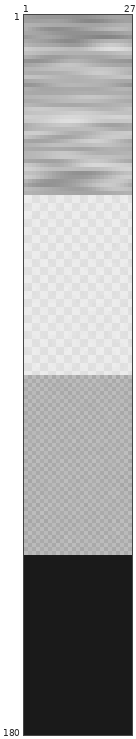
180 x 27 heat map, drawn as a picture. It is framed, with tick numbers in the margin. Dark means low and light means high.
The table splits into 4 rows of 1 panel. Panel 1,1: high, streaked across. Panel 2,1: very high, checkered, faint in contrast. Panel 3,1: high, checkered, faint in contrast. Panel 4,1: very low, flat.
